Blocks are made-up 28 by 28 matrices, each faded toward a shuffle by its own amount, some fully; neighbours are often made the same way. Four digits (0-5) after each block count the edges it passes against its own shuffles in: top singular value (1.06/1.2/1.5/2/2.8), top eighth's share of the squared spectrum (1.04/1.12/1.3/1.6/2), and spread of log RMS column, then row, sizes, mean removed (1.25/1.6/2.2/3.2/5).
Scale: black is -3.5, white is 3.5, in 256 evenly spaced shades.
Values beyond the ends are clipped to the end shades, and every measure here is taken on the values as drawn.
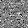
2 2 1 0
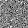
0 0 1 0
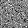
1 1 0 0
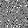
2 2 0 1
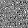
2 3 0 1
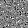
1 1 0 0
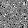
2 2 0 1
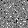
0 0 0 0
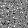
1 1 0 0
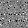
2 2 0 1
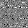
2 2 0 2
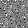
0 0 0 0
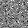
0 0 1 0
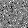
0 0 0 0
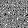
0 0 0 0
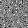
1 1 0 0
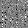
2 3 2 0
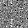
1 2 1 1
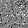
2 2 1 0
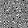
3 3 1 0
